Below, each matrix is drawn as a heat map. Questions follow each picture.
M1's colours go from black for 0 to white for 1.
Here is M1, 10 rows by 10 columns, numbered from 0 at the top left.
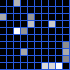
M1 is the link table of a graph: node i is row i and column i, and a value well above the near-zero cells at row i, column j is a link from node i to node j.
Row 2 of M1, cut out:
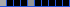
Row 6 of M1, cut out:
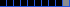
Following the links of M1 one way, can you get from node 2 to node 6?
yes
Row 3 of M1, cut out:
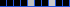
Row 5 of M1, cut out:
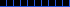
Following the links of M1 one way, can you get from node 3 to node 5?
no
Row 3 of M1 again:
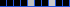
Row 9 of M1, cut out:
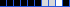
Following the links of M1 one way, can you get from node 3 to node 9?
yes
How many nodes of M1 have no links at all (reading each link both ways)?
2
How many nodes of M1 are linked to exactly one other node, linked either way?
3
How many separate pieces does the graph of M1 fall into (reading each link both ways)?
3
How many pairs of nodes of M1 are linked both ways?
7
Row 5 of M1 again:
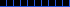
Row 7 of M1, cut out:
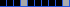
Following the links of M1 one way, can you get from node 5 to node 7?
no
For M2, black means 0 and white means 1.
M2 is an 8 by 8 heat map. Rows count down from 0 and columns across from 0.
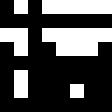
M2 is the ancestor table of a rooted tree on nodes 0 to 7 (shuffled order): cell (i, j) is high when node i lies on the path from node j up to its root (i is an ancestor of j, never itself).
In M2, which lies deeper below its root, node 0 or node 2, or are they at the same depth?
node 0
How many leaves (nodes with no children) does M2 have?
3
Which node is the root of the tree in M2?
2
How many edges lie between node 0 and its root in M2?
1
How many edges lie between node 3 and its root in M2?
2
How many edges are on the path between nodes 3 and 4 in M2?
1
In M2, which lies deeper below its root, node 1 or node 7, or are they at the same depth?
node 1
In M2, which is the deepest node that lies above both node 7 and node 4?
0
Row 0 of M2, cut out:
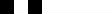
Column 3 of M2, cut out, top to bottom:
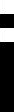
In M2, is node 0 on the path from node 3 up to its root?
yes
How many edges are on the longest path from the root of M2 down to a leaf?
5
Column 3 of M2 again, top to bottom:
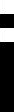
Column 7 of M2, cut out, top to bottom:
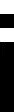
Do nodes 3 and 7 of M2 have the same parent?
yes
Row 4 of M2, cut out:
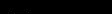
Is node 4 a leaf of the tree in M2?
yes
